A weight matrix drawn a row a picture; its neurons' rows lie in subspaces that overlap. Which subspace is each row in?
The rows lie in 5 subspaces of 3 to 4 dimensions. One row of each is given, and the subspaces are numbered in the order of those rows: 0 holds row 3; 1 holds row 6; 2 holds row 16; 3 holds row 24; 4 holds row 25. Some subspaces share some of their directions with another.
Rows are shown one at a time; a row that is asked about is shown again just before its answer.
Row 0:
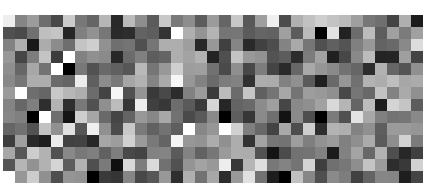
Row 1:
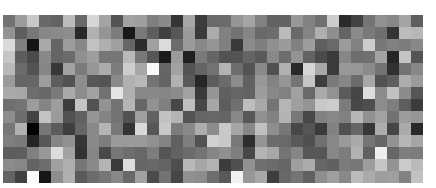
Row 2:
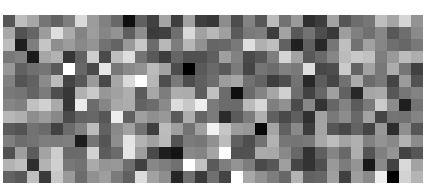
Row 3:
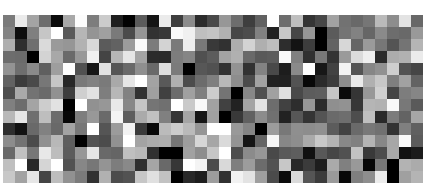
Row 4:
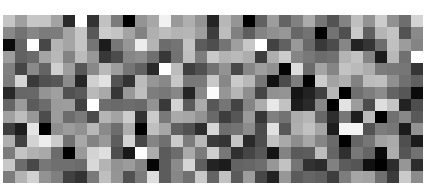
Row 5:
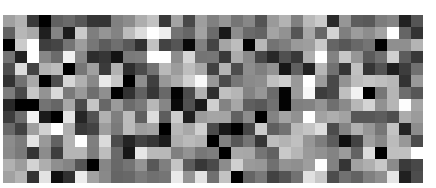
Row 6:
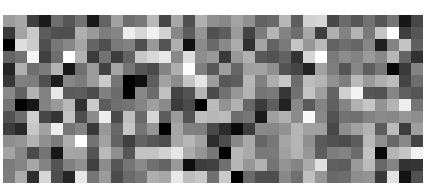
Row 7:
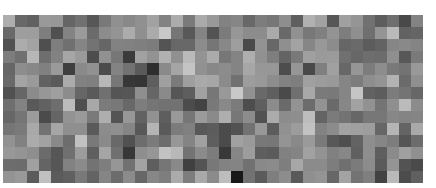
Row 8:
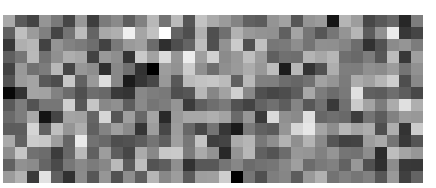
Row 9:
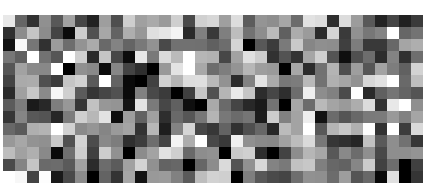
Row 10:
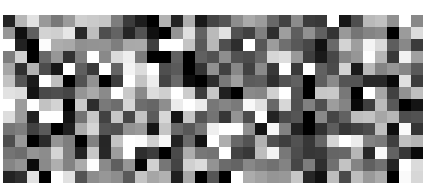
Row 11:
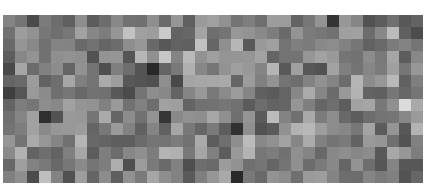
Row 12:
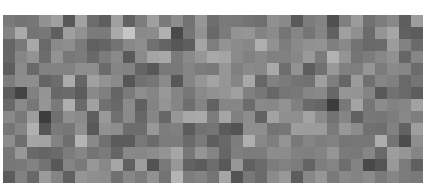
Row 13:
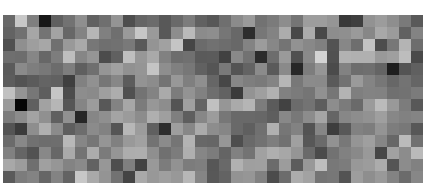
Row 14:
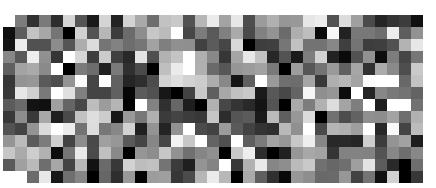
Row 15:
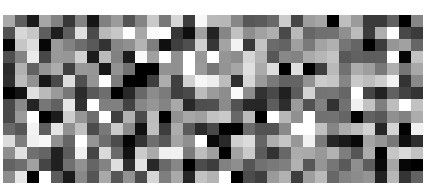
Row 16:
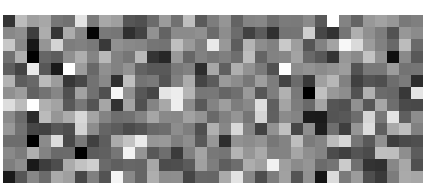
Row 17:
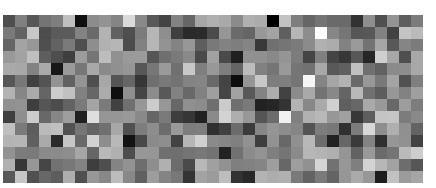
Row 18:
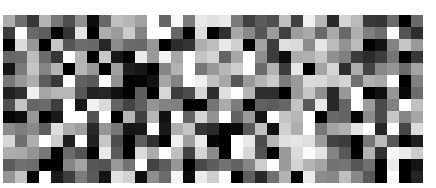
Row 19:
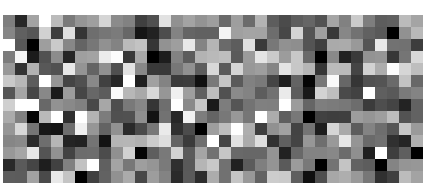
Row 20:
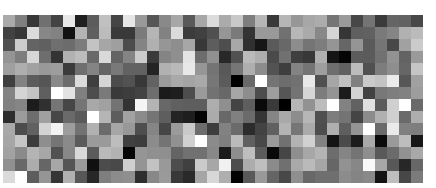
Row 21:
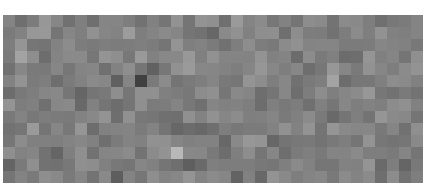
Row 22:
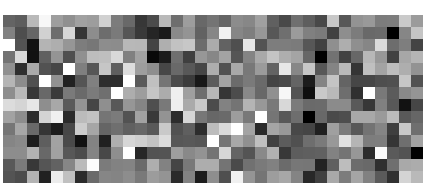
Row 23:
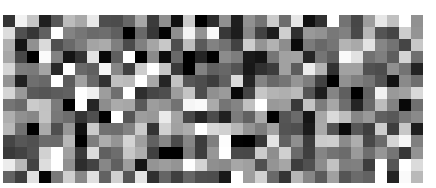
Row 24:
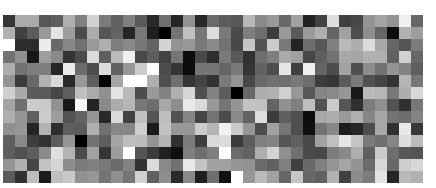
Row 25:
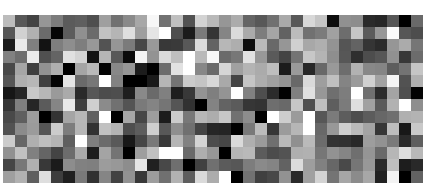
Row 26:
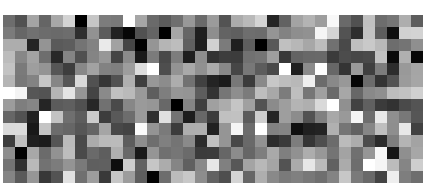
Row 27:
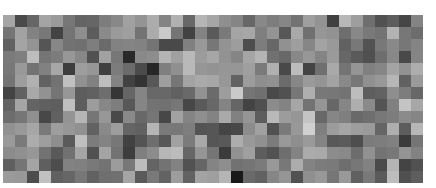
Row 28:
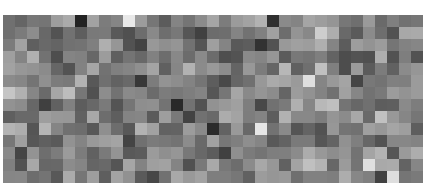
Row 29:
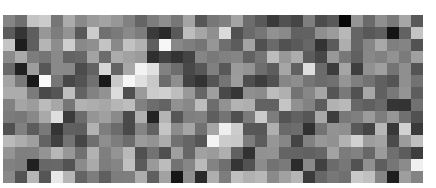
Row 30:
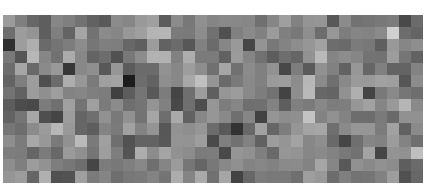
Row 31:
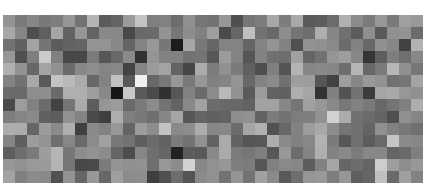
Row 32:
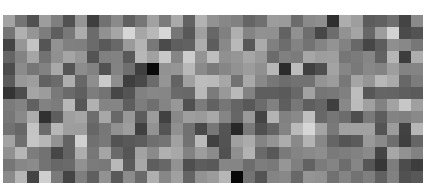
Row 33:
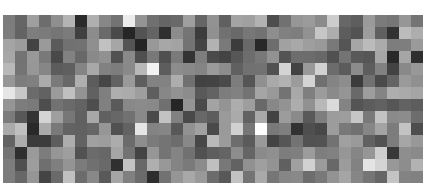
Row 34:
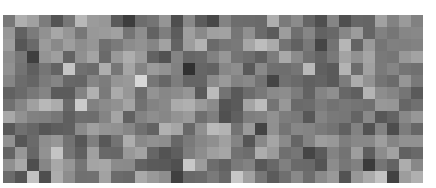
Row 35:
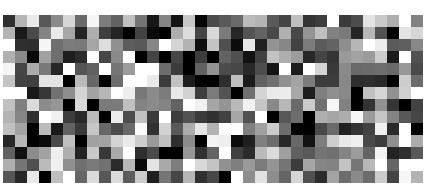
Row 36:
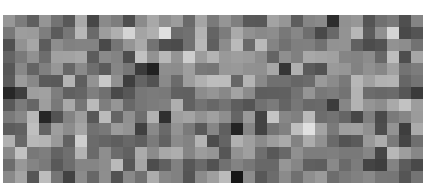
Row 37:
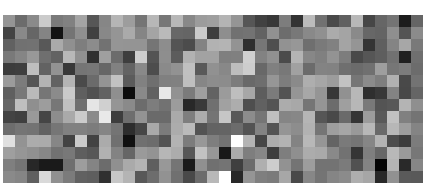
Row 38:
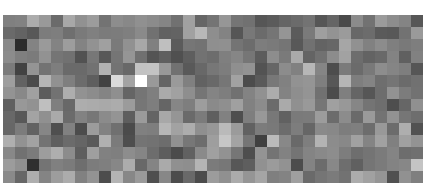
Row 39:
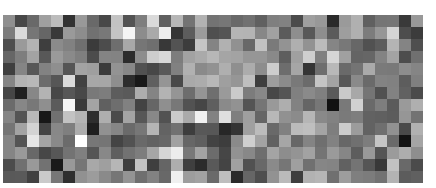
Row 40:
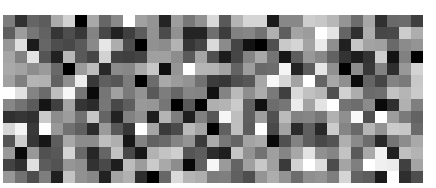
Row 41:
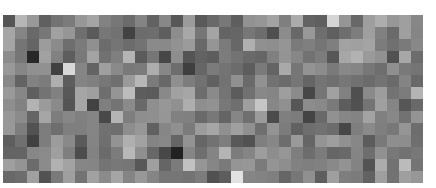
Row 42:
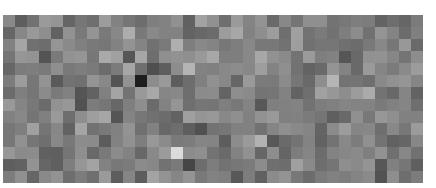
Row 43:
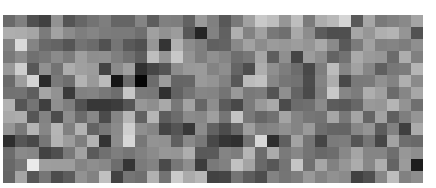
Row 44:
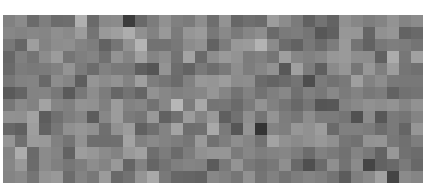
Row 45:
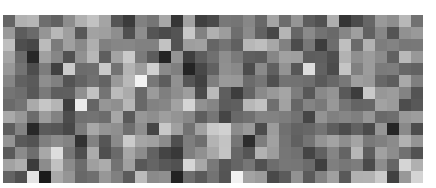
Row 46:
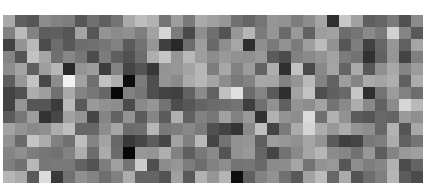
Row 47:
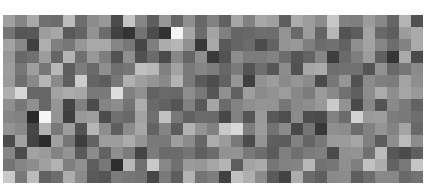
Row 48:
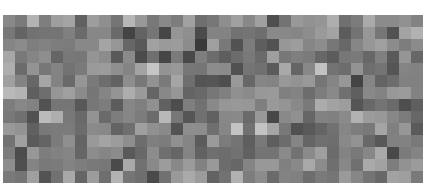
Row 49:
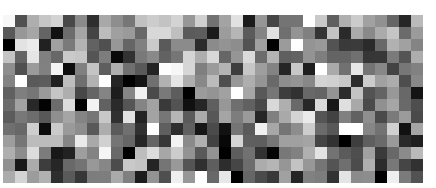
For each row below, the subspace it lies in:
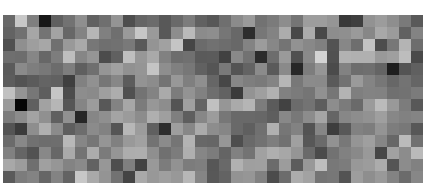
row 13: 1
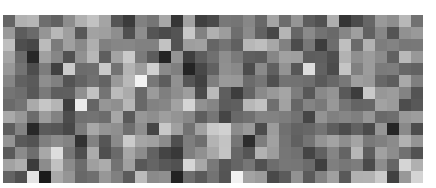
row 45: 4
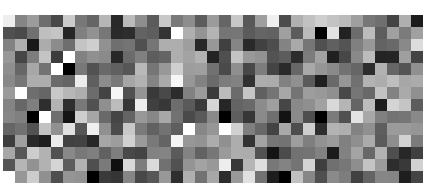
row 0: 0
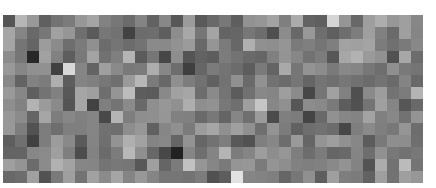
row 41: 2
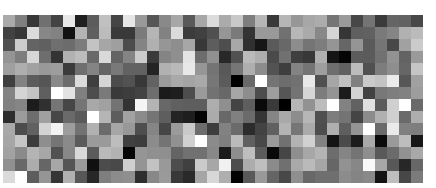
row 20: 0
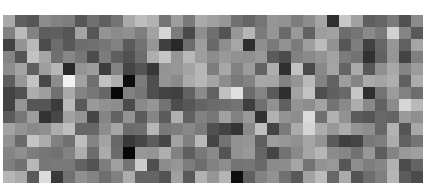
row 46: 1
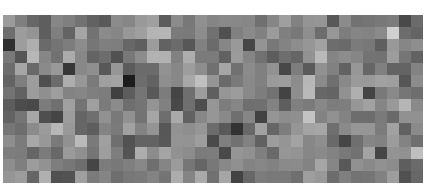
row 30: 1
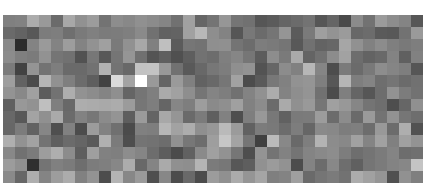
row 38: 2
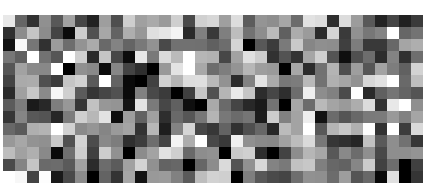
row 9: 0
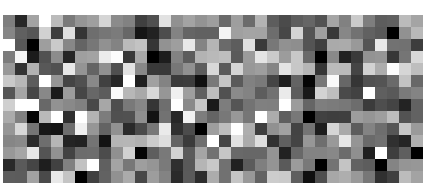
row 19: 1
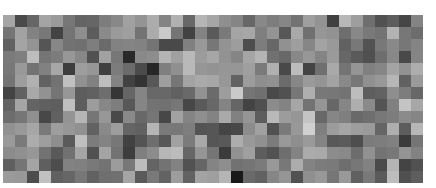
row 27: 1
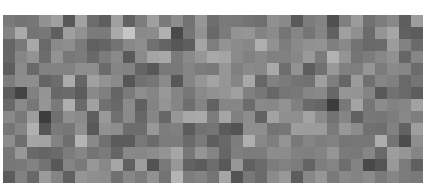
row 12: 0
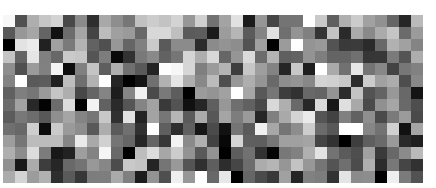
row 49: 3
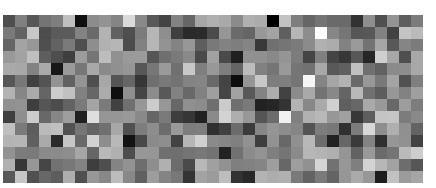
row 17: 0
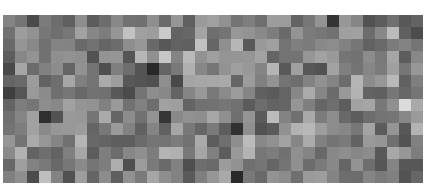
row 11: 3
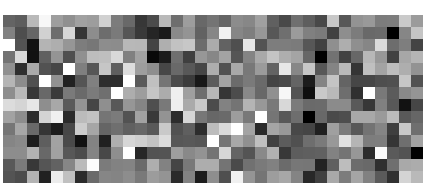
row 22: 1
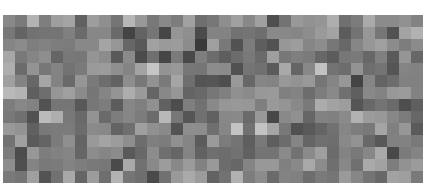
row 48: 3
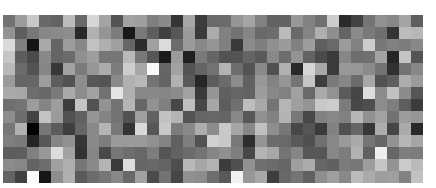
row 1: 4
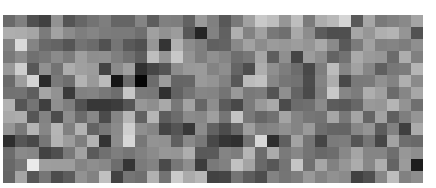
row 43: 2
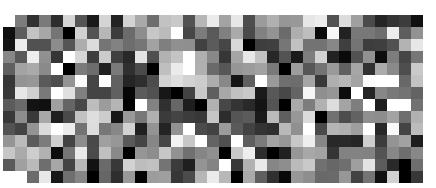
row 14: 0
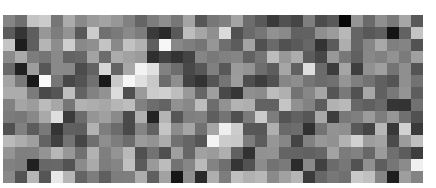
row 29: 2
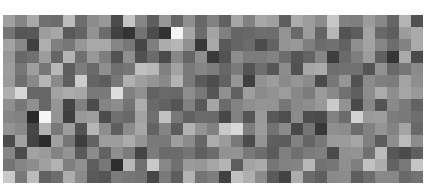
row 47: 0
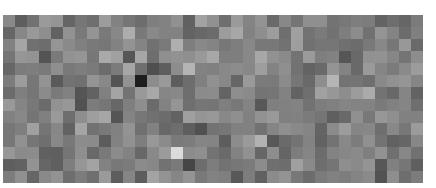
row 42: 2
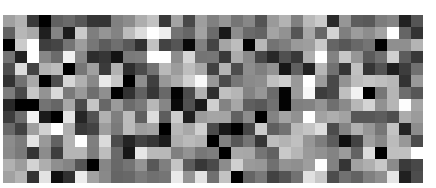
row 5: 1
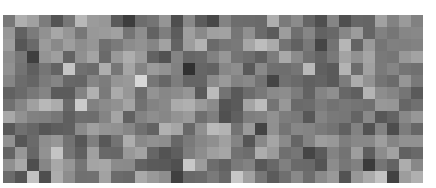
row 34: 4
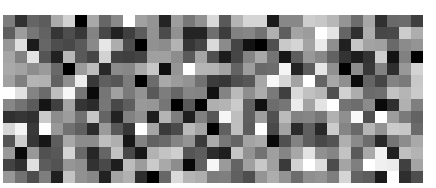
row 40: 3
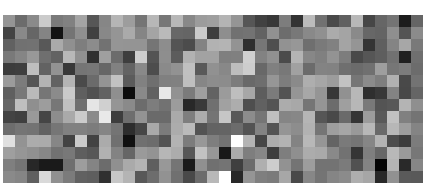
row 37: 2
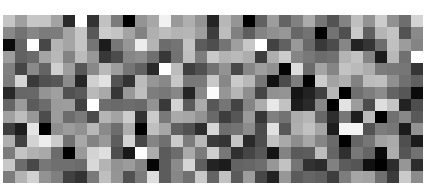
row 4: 3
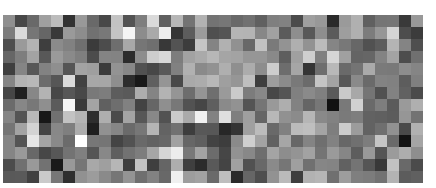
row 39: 0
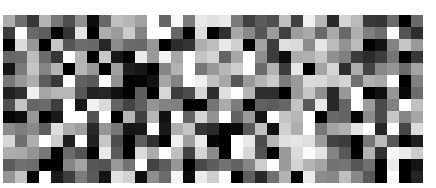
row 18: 2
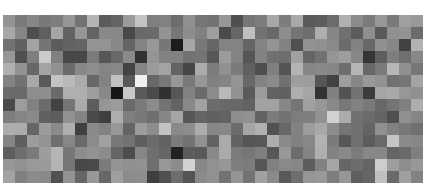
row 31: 1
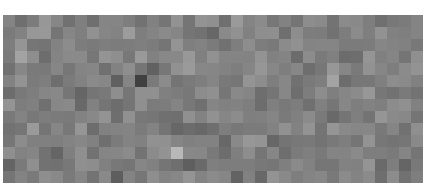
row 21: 2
